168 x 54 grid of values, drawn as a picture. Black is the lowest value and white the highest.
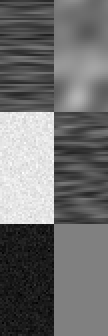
The table splits into 3 rows of 2 panels. Panel 1,1: low, streaked across. Panel 1,2: middling, smooth. Panel 2,1: very high, fine-grained, faint in contrast. Panel 2,2: low, streaked across. Panel 3,1: very low, fine-grained, faint in contrast. Panel 3,2: middling, flat.
